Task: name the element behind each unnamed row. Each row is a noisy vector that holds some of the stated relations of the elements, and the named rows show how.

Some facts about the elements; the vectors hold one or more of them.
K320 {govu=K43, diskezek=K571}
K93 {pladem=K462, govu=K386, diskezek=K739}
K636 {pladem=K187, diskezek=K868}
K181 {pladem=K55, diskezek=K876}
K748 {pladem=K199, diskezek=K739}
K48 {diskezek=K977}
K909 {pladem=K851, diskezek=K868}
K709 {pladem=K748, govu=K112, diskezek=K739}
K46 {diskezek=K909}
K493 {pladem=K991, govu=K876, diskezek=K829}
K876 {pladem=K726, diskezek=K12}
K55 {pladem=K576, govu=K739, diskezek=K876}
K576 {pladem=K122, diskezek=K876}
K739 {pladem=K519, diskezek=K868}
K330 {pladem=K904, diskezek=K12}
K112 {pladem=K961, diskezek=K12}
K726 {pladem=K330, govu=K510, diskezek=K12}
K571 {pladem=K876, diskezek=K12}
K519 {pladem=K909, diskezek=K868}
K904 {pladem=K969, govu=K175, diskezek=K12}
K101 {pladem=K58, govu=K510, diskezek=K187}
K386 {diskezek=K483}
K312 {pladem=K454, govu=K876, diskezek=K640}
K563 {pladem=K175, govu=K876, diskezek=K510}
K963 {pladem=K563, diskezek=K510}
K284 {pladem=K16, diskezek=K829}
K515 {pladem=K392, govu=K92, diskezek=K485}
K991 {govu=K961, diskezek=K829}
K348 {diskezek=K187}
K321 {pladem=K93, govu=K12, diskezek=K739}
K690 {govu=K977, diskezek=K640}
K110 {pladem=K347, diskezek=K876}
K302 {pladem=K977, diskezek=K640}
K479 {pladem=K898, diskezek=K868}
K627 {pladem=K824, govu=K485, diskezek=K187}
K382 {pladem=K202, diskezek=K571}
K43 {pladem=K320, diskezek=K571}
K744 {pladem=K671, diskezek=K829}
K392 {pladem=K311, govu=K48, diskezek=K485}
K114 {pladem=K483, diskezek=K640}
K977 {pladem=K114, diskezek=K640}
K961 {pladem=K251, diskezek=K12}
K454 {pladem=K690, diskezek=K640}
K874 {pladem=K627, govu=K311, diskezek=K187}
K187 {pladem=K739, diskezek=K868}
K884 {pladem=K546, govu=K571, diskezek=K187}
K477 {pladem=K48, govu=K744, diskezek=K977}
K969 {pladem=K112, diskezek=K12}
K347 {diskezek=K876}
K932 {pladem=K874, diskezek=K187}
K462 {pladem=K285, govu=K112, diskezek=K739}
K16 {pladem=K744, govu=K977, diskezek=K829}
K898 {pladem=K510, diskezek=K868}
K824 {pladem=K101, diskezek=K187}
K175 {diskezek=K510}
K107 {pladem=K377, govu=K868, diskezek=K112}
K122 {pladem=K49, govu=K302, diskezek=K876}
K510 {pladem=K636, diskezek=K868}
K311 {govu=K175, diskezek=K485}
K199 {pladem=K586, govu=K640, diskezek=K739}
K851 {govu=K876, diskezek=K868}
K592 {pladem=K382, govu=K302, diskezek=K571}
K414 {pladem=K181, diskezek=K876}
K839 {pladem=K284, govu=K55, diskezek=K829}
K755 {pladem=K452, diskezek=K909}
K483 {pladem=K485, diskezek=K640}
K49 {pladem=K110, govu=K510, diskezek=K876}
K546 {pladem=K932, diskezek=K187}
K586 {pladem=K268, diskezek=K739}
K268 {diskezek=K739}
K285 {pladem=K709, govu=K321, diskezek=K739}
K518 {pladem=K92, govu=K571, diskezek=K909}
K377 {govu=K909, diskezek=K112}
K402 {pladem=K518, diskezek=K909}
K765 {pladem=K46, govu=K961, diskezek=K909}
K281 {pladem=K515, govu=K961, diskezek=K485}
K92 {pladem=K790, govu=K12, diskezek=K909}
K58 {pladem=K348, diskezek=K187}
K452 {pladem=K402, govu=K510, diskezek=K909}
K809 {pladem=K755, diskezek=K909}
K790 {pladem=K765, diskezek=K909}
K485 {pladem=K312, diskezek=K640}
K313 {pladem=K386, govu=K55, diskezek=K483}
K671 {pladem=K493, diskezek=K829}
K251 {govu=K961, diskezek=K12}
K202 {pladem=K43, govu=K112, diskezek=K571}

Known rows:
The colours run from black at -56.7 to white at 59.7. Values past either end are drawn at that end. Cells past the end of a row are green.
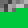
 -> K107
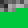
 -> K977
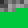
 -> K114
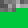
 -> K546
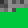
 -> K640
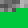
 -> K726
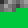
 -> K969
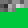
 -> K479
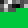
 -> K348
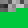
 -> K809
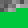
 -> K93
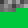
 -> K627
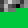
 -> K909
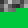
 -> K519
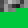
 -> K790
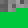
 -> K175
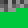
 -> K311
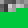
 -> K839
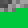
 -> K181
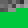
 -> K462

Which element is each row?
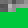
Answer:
K16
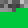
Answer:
K49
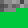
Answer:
K402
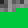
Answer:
K483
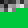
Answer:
K281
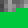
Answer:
K671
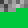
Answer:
K876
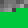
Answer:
K12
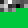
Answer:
K851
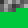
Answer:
K824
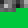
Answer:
K112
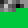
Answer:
K347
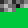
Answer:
K991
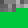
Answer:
K932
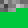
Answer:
K563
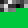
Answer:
K268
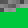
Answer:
K285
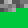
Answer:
K493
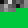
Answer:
K690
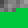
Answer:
K330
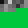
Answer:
K454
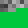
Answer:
K755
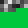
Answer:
K58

